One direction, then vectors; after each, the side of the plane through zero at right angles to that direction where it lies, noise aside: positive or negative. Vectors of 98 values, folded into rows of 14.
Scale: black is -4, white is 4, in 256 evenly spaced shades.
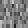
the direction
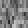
negative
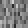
positive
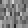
positive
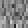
positive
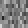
positive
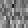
positive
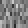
positive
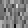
positive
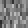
negative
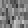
negative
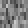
negative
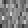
negative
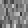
negative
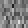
positive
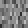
negative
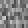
positive
